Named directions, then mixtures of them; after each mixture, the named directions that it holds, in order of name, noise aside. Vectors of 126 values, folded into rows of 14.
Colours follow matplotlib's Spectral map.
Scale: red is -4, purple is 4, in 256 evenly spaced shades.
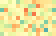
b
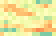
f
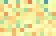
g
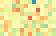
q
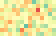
g, q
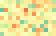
b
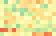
f, g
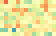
f, g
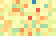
q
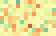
b, g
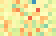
q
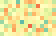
b, g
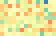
f, g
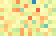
q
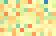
g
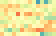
f, g
